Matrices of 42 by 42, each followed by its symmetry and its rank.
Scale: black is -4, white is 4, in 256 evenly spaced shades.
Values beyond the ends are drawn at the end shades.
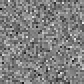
antisymmetric, full rank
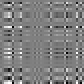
neither, rank one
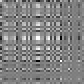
symmetric, rank two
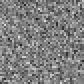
antisymmetric, full rank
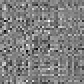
neither, rank five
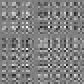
symmetric, rank two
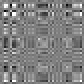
symmetric, rank two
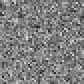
antisymmetric, full rank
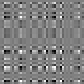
neither, rank one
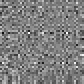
neither, rank five
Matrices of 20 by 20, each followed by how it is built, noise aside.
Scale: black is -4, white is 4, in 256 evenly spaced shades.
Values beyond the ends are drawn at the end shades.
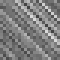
Toeplitz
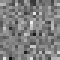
low rank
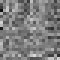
low rank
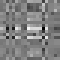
low rank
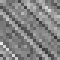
Toeplitz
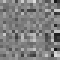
low rank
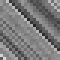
Toeplitz
